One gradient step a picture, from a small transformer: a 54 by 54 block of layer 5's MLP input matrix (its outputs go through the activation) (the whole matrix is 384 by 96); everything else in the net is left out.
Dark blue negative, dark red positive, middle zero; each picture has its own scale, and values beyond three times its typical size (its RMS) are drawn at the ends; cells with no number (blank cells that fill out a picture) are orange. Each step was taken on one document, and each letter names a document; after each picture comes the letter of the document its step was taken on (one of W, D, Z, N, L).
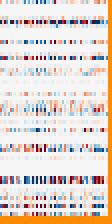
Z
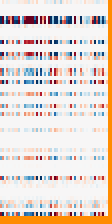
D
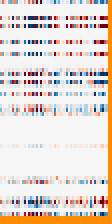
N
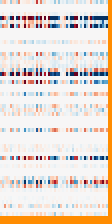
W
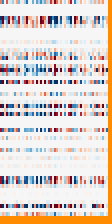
D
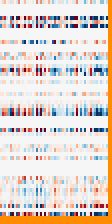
W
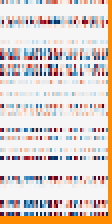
D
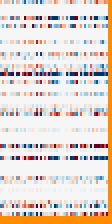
W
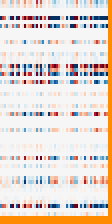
W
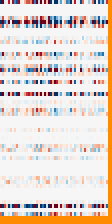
D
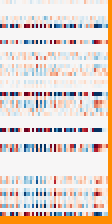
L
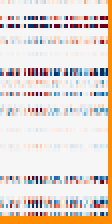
N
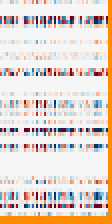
L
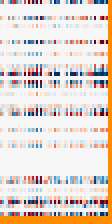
N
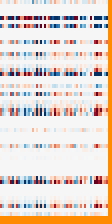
L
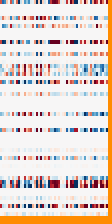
W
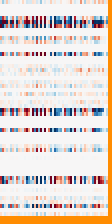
Z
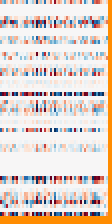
Z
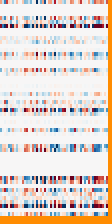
Z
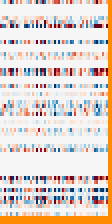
Z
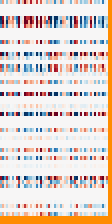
D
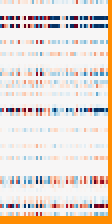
W
